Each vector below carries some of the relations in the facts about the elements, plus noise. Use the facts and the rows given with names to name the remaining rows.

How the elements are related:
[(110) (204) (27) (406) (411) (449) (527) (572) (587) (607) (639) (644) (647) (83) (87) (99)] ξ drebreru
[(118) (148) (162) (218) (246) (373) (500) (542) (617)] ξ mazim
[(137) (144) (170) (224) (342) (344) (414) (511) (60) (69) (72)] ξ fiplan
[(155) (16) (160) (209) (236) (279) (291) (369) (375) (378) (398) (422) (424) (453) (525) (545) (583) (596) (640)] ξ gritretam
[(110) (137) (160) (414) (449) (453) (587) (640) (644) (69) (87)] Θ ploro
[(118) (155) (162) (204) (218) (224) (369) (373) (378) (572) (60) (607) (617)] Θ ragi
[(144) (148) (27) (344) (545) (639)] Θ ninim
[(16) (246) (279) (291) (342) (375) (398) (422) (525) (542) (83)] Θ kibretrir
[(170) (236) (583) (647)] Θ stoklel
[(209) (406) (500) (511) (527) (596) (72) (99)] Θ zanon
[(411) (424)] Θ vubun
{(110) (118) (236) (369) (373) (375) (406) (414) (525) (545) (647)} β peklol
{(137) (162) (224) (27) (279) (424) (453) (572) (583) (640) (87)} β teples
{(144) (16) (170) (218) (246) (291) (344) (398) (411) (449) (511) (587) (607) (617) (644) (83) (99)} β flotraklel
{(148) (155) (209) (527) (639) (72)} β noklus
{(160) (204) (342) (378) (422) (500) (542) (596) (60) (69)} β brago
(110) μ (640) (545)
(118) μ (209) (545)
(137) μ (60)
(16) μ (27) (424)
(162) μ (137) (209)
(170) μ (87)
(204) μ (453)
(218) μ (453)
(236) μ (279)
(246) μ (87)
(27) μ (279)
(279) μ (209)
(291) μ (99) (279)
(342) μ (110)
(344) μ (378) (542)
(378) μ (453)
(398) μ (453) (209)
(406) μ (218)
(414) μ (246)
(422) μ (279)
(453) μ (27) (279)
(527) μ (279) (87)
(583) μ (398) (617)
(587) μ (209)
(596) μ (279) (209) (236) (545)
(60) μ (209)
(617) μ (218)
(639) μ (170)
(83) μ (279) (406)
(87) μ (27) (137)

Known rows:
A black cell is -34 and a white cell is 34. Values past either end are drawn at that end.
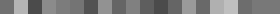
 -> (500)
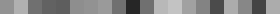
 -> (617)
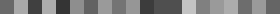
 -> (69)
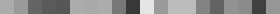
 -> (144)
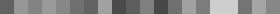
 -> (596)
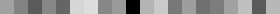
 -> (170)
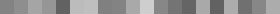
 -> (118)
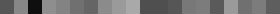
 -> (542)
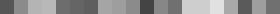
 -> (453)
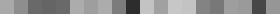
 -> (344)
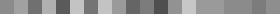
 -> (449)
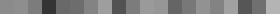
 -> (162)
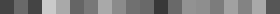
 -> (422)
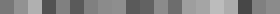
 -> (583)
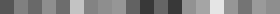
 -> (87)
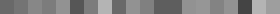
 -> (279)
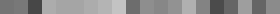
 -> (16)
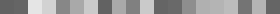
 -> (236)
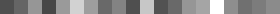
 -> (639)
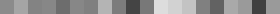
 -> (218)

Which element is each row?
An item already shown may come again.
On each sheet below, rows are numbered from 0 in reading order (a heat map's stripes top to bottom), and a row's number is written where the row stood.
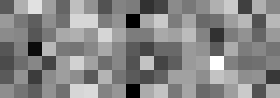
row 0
(406)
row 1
(170)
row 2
(398)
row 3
(342)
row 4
(639)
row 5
(204)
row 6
(170)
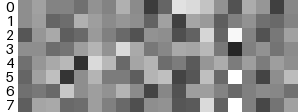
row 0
(218)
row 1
(411)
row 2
(72)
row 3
(398)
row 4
(414)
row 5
(209)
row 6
(83)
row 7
(72)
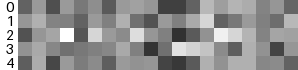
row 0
(160)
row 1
(511)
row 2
(110)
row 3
(218)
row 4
(160)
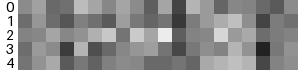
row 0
(411)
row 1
(572)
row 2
(545)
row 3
(424)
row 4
(583)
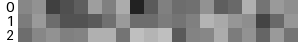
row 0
(60)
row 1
(224)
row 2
(369)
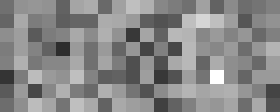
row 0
(373)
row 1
(640)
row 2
(607)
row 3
(137)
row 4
(99)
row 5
(527)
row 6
(378)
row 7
(647)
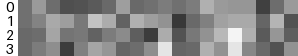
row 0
(224)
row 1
(647)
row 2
(27)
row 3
(148)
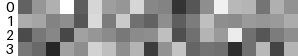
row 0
(110)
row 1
(587)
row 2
(155)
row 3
(246)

